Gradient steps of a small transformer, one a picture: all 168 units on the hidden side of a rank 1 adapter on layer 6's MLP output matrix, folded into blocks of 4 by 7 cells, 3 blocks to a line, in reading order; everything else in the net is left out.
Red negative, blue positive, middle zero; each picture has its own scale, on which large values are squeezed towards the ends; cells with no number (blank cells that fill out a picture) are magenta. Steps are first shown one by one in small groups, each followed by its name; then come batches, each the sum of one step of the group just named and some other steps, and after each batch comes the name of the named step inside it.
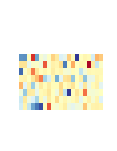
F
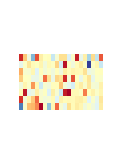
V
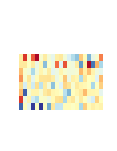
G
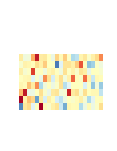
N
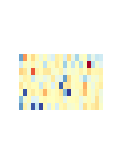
G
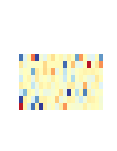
G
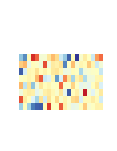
F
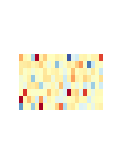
N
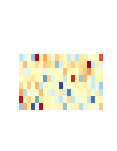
N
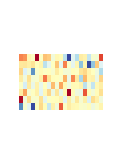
G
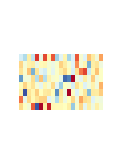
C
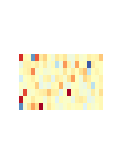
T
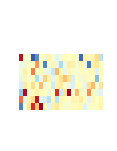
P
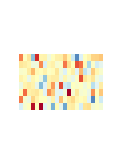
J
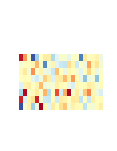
P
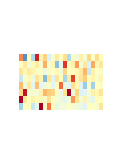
T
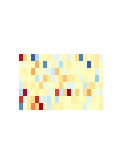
P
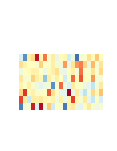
J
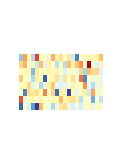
J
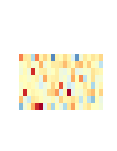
J
